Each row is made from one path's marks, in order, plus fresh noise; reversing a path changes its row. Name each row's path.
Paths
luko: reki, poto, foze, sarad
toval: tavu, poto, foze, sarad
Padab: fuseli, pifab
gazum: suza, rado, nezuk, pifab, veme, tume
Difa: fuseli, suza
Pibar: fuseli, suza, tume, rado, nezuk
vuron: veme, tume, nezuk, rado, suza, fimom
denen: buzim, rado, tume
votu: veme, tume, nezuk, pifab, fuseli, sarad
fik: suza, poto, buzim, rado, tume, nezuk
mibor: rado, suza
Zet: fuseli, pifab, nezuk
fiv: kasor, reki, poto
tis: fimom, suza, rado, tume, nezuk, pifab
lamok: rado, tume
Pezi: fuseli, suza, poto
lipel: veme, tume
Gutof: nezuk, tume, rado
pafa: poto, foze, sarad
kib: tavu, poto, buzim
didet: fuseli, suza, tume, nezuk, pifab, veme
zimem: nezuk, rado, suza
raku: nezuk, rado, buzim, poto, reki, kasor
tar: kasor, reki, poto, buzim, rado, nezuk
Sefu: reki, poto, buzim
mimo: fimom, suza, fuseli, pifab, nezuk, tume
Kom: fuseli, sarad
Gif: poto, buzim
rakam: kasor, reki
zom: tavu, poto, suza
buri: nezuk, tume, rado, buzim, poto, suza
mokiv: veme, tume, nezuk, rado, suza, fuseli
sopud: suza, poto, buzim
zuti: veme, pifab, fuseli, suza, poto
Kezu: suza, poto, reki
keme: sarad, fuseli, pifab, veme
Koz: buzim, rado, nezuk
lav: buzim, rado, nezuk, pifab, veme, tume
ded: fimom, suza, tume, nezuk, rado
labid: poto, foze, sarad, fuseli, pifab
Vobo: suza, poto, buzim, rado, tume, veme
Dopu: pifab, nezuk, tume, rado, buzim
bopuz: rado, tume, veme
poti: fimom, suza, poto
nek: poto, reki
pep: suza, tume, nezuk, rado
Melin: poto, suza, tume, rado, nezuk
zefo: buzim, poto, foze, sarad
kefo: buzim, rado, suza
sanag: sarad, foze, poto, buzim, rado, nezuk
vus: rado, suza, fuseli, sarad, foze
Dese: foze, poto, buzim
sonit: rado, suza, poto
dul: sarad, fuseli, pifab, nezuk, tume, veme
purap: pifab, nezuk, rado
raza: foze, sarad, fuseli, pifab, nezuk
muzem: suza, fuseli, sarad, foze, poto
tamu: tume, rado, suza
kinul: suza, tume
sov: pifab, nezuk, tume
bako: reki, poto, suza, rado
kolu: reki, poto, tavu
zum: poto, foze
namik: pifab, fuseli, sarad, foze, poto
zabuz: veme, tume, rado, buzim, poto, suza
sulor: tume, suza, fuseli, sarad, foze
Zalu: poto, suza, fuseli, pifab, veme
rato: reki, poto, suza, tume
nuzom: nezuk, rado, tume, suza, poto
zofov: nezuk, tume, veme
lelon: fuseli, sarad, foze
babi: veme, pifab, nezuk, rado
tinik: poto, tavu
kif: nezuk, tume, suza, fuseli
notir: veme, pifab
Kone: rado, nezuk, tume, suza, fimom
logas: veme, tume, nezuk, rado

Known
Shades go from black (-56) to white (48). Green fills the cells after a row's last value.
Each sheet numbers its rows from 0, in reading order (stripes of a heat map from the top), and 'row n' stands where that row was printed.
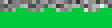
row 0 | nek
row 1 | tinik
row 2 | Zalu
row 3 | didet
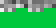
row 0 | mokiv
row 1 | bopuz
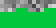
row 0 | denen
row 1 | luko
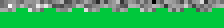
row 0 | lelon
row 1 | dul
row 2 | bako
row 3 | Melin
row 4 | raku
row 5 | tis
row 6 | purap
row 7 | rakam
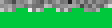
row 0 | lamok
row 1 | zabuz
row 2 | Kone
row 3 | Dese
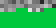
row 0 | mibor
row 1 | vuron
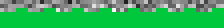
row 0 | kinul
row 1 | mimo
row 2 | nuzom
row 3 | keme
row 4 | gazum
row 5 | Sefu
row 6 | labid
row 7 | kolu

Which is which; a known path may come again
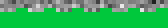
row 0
mibor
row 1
vus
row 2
zofov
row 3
purap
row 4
Kom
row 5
Melin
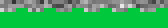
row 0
tamu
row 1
zimem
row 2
poti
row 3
lipel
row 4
keme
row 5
sonit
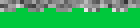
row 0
zuti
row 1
tinik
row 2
Gif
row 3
logas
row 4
buri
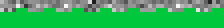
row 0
babi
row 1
Padab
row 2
lelon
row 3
fiv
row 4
lamok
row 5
Difa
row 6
raza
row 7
nuzom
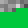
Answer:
notir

